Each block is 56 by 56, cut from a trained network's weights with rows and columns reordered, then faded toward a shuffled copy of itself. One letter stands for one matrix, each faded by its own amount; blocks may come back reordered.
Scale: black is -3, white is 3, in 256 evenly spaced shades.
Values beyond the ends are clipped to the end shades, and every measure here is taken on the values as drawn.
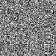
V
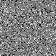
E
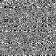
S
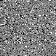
E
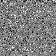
E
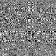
S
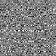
S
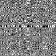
S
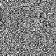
V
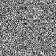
V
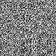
V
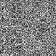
V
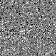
E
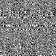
S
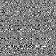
S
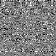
S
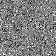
E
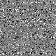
E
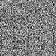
V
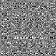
S
